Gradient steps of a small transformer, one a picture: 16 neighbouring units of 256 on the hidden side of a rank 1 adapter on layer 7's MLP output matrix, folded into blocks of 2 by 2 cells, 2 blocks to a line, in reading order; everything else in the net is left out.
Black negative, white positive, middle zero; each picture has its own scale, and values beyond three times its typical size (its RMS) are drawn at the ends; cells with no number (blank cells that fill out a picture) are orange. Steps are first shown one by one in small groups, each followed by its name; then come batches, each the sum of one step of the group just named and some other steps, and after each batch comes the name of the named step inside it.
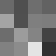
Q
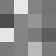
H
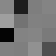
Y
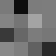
Y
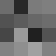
Q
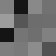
Y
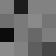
Y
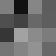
Y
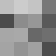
H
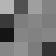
Y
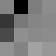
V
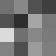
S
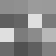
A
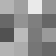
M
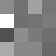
M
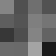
S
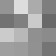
M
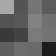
S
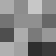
M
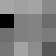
M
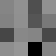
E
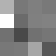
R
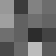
R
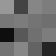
R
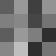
E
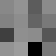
E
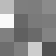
R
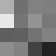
R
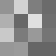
R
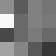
R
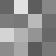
E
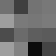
E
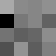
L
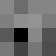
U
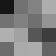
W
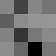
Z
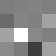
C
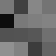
Z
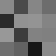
Z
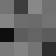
L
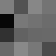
L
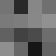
Z
